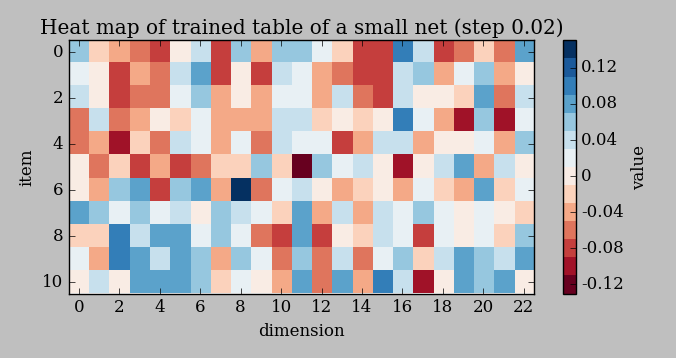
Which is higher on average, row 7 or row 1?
row 7
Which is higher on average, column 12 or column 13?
column 13
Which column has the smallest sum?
14
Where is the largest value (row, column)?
6 8
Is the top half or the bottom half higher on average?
bottom
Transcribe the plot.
Title: Heat map of trained table of a small net (step 0.02)
x-axis: dimension, ticks 0 2 4 6 8 10 12 14 16 18 20 22
y-axis: item, ticks 0 2 4 6 8 10 (0 at the top)
Colour bar: value, ticks -0.12 -0.08 -0.04 0 0.04 0.08 0.12
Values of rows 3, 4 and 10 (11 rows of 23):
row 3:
-0.06 0.04 -0.06 -0.04 0 -0.02 0.02 -0.04 -0.04 -0.04 0.04 0.04 -0.02 0 -0.02 0 0.1 0.02 -0.04 -0.1 0.06 -0.1 0.02
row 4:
-0.06 -0.04 -0.1 -0.02 -0.06 0.04 0.02 -0.04 0.02 -0.06 0.04 0.02 0.02 -0.08 -0.04 0.04 0.04 -0.04 0 0 0.02 -0.04 0.06
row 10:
0 0.04 0 0.08 0.08 0.08 0.06 -0.02 0.02 0 -0.04 0.08 -0.06 0.08 -0.04 0.1 0.04 -0.1 0 0.08 0.06 0.08 0
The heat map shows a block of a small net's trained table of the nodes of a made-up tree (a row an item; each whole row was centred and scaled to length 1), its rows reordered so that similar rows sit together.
